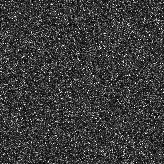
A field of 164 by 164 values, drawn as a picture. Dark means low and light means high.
Grain: fine. Histogram: skewed, a long tail of high values. Stripes: none. Slope: none. Average level on the scale: 20%. Seam: none.
